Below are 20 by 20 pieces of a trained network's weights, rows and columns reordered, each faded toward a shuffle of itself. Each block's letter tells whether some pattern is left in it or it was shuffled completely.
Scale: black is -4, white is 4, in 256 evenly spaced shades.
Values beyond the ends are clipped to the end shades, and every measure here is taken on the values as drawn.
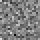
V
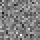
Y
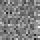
Y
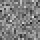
V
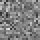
Y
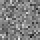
V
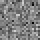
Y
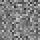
Y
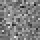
V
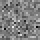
V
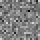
V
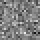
V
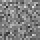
V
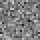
V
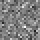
V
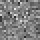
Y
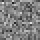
Y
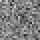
V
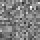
Y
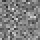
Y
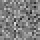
Y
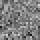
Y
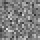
V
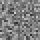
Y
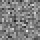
V
